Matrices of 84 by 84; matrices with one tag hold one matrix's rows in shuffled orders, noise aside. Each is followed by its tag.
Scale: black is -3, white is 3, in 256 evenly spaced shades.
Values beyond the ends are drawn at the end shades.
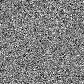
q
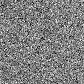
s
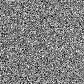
s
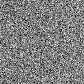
s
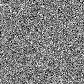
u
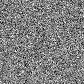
q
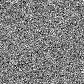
q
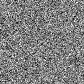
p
